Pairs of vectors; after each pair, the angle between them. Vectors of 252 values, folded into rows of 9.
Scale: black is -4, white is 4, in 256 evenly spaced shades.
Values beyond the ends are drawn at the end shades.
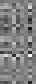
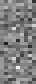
partly aligned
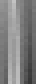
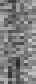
partly opposed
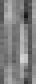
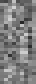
partly aligned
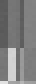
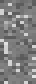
orthogonal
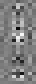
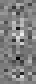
nearly parallel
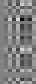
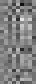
nearly opposite
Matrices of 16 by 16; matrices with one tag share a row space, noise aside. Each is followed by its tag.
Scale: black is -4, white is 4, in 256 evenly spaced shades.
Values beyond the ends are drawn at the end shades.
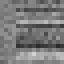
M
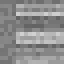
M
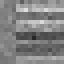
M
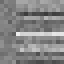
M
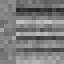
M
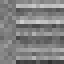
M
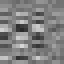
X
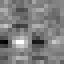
X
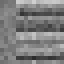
M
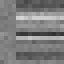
M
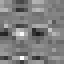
X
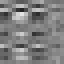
X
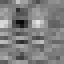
X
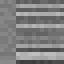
M
